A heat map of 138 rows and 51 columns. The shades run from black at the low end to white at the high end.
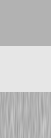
The table splits into 3 rows of 1 panel. Panel 1,1: high, flat. Panel 2,1: very high, flat. Panel 3,1: high, streaked downward, faint in contrast.
